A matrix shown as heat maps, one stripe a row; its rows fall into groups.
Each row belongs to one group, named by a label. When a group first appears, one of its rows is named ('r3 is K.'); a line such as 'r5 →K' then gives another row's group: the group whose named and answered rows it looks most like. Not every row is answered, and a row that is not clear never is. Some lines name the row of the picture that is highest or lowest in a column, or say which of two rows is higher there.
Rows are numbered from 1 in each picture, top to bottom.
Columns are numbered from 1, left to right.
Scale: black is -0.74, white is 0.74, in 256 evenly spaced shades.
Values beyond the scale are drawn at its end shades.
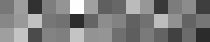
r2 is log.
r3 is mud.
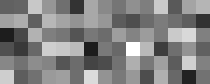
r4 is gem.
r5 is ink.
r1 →log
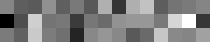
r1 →gem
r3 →log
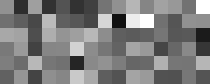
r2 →gem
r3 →mud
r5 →log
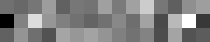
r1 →gem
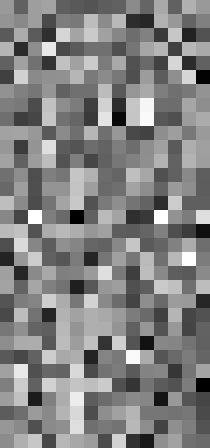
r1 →ink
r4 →ink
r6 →mud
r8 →gem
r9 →gem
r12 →ink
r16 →log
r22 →mud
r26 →gem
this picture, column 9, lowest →9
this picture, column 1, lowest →19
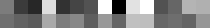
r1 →gem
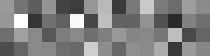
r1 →gem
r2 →mud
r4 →log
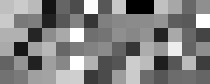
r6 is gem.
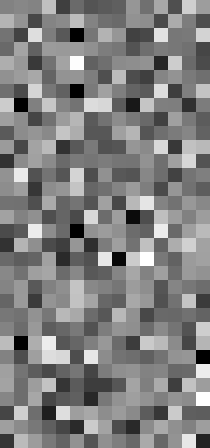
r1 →ink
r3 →log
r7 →log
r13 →mud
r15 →gem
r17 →log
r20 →ink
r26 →mud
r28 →ink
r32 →mud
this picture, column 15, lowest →26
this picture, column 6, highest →5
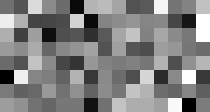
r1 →log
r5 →log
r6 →mud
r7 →gem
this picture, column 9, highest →8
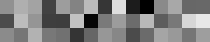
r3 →log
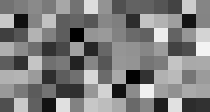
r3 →log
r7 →gem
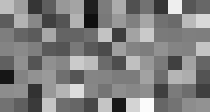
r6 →mud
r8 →gem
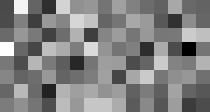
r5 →log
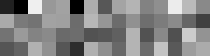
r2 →mud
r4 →log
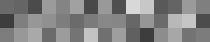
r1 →gem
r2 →mud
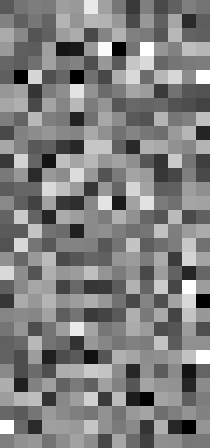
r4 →gem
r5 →gem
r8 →mud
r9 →log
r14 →gem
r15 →gem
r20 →mud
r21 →ink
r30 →gem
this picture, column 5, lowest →4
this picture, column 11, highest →4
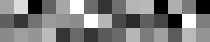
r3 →ink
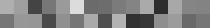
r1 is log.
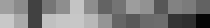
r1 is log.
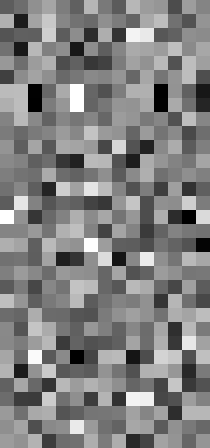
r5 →ink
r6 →mud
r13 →gem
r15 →ink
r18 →mud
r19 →gem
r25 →ink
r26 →log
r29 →gem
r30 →ink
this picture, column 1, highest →16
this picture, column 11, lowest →11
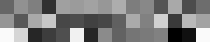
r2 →ink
